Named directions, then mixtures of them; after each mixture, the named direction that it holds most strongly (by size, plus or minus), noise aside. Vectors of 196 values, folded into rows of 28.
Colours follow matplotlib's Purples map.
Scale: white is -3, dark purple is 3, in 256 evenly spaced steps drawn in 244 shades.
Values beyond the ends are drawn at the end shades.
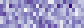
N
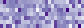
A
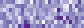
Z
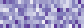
A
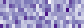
A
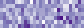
Z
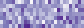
Z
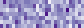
A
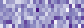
A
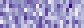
N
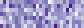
N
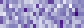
N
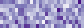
Z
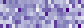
A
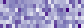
A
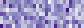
A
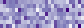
A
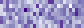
N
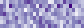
N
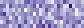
N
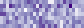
N
